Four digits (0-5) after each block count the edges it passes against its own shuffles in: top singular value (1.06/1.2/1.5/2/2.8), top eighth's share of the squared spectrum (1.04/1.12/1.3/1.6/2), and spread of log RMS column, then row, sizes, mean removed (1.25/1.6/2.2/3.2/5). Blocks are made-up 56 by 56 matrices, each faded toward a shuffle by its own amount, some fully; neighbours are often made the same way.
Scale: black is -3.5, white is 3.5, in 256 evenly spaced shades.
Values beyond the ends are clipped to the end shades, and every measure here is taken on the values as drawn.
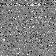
1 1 0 2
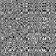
4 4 3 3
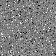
0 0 0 0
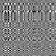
5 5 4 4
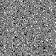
3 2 1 0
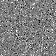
1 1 0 0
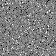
0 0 0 0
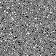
0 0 0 0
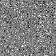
3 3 1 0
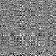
4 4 3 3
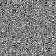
3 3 1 2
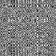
4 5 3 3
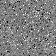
0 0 0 0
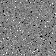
0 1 0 0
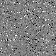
1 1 1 1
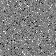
0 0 0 0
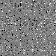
1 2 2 1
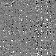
2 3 2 1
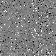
1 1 1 0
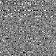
3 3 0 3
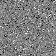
1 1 0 0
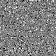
2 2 0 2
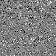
2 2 0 1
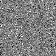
0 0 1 0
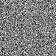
0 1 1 0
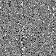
1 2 2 0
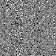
0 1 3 0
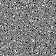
0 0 0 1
